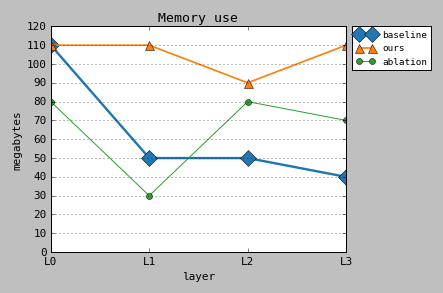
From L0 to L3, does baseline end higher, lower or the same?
lower
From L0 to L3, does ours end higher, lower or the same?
the same
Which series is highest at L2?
ours
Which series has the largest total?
ours
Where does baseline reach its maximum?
L0
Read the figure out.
Title: Memory use
x-axis: layer, ticks L0 L1 L2 L3
y-axis: megabytes, ticks 0 10 20 30 40 50 60 70 80 90 100 110 120
Legend: baseline, ours, ablation
Values:
baseline: 110 50 50 40
ours: 110 110 90 110
ablation: 80 30 80 70
